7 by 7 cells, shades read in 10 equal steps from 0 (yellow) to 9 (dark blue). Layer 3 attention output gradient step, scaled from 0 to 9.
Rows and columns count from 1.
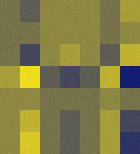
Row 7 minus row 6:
0 -1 0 0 0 0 1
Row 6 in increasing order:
2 3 4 5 5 6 7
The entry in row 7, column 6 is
3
